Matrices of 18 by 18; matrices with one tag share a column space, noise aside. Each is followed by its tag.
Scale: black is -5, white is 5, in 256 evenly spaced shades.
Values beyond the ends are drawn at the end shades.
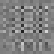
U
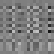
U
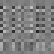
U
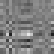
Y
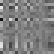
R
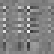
U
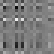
R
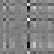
R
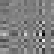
Y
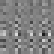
Y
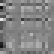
R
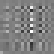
U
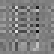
U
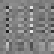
U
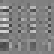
U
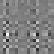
Y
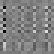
U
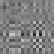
Y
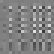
U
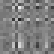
R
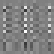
U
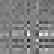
Y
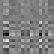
Y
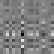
Y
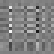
U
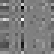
R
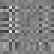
U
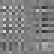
U
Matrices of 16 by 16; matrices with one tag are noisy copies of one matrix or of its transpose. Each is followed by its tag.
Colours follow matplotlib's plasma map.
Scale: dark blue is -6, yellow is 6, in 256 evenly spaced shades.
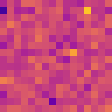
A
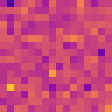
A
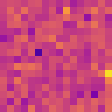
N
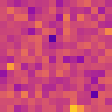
N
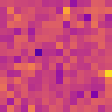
N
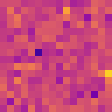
N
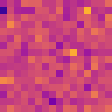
A
